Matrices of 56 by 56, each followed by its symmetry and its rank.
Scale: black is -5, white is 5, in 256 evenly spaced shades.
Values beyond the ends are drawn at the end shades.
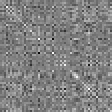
symmetric, rank five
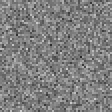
neither, full rank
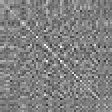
symmetric, rank five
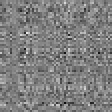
neither, rank five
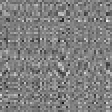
neither, rank five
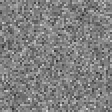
neither, full rank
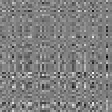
neither, rank three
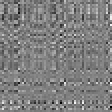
neither, rank three
